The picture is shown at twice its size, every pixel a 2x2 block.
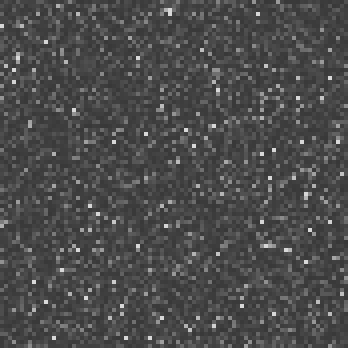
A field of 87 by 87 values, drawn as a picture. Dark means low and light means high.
The values are skewed, with a long tail toward high values. No seam splits the table. No single row or column stands out from its neighbours. Fine speckle covers the field. Neither half mirrors the other. Overall the values sit about 30% of the way up the scale. No regular stripes run through it.
